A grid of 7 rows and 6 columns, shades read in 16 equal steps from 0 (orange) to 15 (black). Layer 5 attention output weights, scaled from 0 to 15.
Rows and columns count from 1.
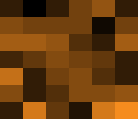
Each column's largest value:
12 15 12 13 14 12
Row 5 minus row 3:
-2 7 2 -3 -2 7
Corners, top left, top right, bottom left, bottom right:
12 12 12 0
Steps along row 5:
up down down up up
